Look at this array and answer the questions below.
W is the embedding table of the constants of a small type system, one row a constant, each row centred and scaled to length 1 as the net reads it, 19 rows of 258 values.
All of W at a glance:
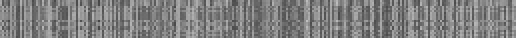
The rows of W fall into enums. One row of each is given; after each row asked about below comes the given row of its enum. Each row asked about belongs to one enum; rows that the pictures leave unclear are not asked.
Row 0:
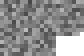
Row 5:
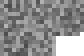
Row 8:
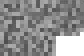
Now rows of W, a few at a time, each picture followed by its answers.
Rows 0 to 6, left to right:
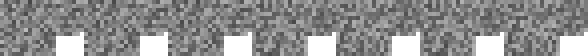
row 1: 0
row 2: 0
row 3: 5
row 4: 8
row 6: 8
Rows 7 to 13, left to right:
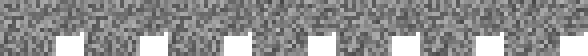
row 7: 8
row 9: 8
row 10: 0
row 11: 5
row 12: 5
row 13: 0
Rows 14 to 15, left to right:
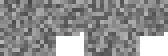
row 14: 0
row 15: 5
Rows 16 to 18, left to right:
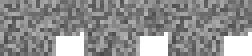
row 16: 8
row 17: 5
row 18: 8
